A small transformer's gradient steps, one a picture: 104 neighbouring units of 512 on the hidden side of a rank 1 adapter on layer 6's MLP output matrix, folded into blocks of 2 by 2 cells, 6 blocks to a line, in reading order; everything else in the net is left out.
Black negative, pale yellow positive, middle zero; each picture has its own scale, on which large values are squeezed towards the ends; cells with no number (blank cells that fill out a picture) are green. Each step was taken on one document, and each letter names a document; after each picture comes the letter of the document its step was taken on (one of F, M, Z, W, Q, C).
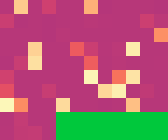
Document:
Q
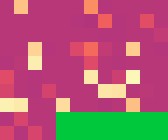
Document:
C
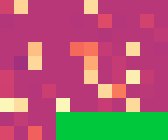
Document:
C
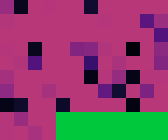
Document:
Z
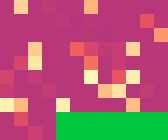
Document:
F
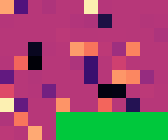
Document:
C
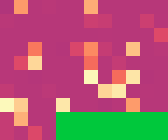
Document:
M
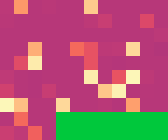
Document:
M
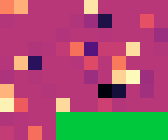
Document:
M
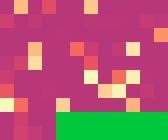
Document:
Q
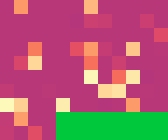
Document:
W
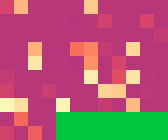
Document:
C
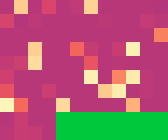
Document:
Q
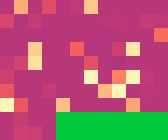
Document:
Q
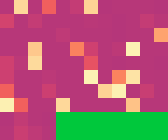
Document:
Q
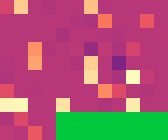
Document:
C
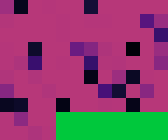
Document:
Z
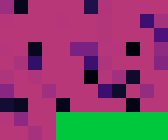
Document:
Z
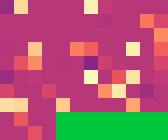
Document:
Z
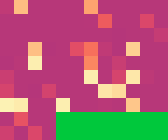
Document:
C
